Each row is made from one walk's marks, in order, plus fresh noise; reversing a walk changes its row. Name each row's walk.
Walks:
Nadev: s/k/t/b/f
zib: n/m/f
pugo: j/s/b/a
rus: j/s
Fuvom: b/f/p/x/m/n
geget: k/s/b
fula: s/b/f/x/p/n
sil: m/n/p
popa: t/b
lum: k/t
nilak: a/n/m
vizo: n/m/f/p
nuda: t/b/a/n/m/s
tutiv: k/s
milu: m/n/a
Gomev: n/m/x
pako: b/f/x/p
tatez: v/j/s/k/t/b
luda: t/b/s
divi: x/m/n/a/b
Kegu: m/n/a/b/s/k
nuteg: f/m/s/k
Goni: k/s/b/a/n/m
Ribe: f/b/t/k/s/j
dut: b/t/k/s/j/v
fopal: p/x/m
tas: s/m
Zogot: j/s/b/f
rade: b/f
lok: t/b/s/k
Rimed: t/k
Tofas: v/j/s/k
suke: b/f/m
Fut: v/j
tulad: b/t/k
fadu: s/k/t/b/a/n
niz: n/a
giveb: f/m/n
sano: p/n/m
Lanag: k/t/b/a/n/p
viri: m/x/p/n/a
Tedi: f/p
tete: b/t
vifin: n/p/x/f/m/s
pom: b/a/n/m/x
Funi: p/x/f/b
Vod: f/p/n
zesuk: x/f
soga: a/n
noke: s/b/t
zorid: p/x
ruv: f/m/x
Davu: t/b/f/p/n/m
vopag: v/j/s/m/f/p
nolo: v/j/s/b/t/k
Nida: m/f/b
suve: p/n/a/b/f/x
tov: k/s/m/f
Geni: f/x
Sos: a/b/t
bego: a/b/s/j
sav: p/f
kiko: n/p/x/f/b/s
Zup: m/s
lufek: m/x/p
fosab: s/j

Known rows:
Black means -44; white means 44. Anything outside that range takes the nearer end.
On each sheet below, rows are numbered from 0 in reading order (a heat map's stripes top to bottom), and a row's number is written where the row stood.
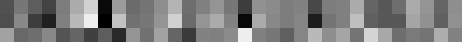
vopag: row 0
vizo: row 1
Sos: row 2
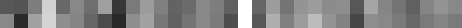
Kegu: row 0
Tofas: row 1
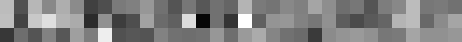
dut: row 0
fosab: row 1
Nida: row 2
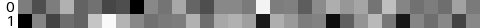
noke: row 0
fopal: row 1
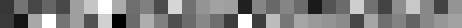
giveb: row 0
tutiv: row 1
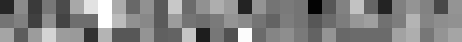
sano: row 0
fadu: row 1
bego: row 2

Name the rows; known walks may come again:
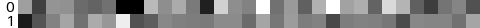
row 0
lum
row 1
vifin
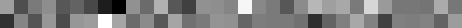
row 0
tete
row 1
Goni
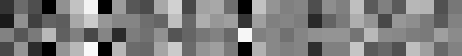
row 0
sav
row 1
pom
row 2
tatez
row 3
Tedi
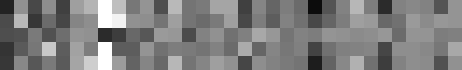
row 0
nilak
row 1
viri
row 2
Nadev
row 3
nuda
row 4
Davu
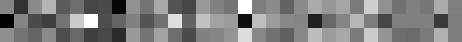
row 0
noke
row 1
ruv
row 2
Sos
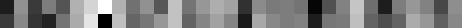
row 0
sano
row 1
vizo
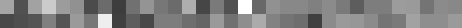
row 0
Ribe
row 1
Nida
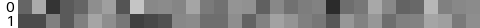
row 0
Lanag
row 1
Zogot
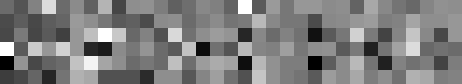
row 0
Kegu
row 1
Funi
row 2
giveb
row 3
Fut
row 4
fopal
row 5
rade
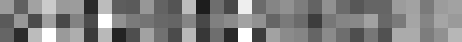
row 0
bego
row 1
divi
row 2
rus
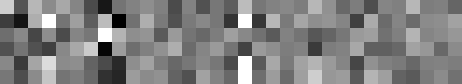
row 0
dut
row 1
tutiv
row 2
fadu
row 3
vopag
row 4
Tofas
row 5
nolo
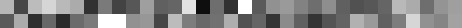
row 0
fosab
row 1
soga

